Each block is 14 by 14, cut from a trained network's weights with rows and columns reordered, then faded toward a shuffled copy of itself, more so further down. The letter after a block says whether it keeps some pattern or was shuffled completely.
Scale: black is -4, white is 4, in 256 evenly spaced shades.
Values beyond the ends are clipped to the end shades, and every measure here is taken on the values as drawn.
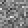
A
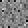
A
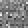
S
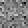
S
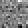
S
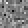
A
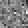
S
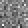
A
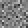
S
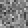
A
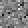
A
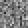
A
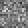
A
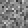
A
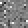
S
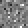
A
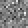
A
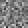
S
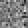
S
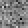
A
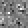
A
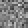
S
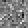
A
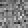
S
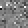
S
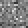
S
